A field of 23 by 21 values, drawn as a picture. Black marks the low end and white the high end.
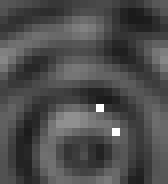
Odd rows or columns: none. Grain: blotchy. Slope: none. Rings: centred on the bottom middle. Average level on the scale: 30%. Roughest part: centre. Ninth with the lowest average: top right. Lone odd cells: 2, each higher than its neighbours.
